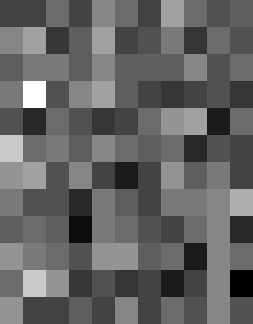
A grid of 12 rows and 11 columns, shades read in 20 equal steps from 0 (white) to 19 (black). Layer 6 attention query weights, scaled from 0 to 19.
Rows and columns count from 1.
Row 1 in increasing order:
7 9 11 11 11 12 13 14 14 14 14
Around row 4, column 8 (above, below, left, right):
12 8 14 14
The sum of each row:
130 126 122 122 136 123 126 123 137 118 139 131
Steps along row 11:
down up up down up down up down down up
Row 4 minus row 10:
2 -10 2 -4 -1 4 2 4 -3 4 4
